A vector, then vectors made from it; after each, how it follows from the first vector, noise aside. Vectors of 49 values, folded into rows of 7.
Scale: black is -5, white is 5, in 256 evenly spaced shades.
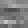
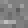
partly zeroed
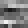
scaled up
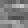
reversed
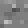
partly zeroed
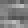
reversed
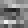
scaled up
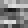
scaled up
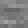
shrunk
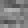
negated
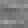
shrunk
